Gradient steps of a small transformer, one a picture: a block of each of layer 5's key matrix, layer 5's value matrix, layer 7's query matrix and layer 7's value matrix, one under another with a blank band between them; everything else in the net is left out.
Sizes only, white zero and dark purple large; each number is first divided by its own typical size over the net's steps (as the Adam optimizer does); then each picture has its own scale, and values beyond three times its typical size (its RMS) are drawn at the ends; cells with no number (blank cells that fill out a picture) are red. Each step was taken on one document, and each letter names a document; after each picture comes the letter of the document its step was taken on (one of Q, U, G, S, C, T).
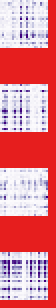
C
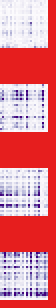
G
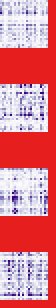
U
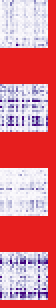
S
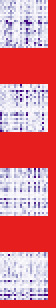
G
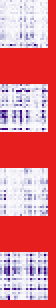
C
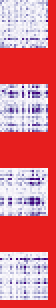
S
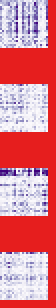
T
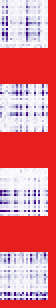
G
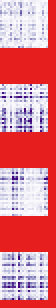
U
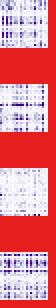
G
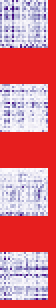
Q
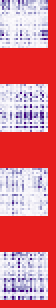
U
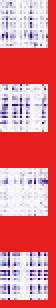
C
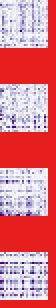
T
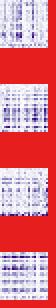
Q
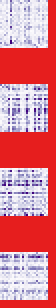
Q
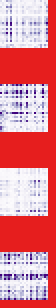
G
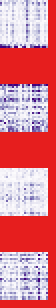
S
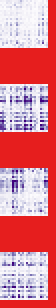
U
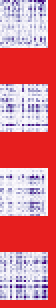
S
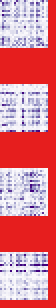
S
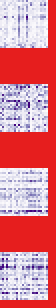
Q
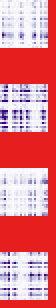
C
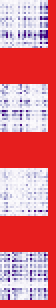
C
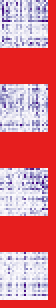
S
